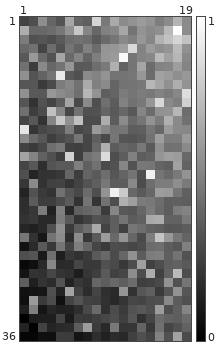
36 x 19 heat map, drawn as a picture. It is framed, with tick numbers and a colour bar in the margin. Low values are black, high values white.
There is an overall slope up to the top right. Fine speckle covers the field. The bottom left is the ninth with the lowest average. The ninth with the highest average is the top right. There are no regular stripes.
